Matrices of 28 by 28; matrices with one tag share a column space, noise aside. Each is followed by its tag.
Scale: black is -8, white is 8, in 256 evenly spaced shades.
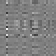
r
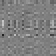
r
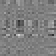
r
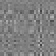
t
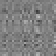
t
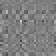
t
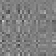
t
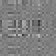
r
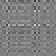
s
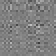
s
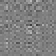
s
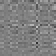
s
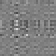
r
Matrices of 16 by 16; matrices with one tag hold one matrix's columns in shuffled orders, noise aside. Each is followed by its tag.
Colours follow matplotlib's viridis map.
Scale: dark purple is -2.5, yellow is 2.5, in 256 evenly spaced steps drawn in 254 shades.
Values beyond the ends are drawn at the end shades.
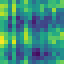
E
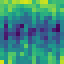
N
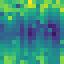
N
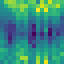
N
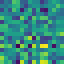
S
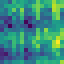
E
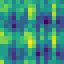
E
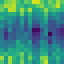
N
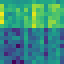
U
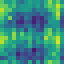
E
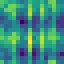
E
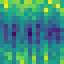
N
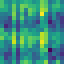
E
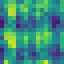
E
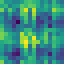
E
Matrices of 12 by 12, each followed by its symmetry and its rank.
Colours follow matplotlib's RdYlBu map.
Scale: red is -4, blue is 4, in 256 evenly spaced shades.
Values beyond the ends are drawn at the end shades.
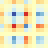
symmetric, rank one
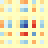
symmetric, rank one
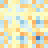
symmetric, rank two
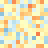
antisymmetric, full rank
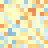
antisymmetric, full rank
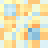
symmetric, rank two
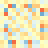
antisymmetric, rank two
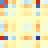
symmetric, rank one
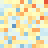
neither, full rank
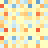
antisymmetric, rank two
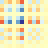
symmetric, rank one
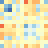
symmetric, rank two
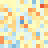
neither, full rank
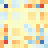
symmetric, rank two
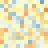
neither, full rank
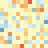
antisymmetric, full rank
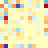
antisymmetric, rank two
